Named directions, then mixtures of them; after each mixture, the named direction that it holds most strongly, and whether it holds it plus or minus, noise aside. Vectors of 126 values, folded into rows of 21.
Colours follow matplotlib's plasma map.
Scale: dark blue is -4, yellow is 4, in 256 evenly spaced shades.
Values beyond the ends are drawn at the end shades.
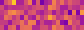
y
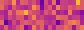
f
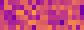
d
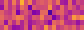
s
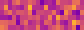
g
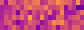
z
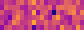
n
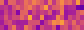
z, plus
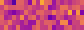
y, minus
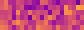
z, minus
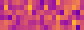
g, plus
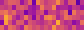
f, minus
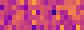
n, plus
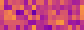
d, minus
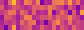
y, plus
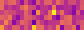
n, minus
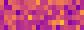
z, plus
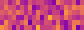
g, plus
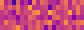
s, minus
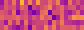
s, plus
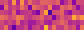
s, plus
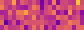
f, plus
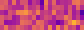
f, plus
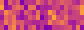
d, minus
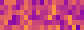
n, minus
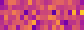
y, plus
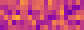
z, plus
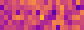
z, plus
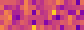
n, minus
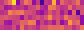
y, plus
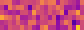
g, minus
